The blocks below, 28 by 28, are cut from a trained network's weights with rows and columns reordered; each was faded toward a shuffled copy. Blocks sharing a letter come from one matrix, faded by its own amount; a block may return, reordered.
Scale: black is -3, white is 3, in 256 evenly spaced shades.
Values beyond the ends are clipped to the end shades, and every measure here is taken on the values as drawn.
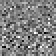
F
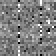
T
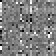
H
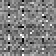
T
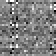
T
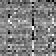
T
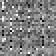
H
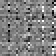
T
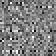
F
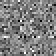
F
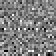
F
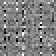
T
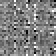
T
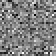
F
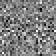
F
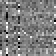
T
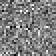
F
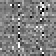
T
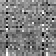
T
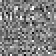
F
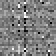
T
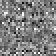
F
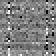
T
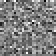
F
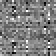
T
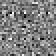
F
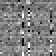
T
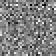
F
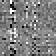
H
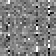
T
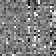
H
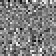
F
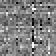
T
